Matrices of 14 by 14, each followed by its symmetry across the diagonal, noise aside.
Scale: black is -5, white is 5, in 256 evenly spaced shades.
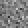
antisymmetric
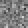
neither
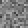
neither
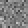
neither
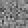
neither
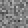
antisymmetric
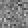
antisymmetric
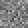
neither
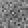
symmetric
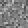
symmetric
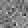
symmetric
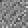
symmetric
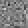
antisymmetric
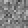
neither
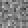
antisymmetric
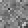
symmetric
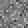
symmetric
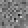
symmetric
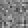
antisymmetric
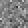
neither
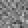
antisymmetric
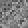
symmetric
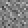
antisymmetric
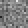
antisymmetric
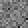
symmetric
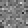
neither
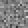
antisymmetric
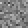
neither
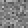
neither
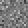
symmetric
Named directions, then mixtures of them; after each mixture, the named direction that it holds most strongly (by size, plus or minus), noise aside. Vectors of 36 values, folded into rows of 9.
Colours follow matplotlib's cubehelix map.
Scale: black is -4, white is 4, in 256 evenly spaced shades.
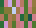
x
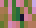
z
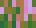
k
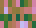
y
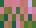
k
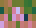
k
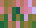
k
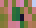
z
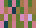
x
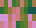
k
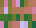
y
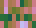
y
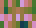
y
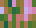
k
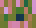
z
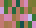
x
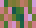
z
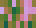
k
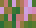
k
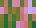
k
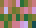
y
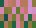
k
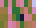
z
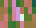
z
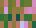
y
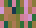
x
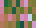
x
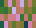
x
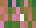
z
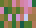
k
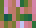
y
